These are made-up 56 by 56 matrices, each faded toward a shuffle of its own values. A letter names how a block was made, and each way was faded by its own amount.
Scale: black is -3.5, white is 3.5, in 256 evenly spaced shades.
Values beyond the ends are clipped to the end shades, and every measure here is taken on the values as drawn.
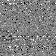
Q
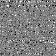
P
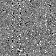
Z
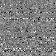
P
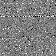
Q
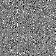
Z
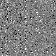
Z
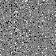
Z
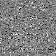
Q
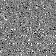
Q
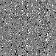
Z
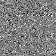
Q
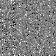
Z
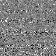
P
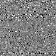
P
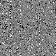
Z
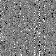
Z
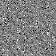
Z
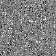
Z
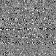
P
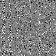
Z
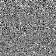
Q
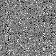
Z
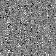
Z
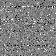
Q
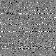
P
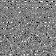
P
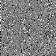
Z
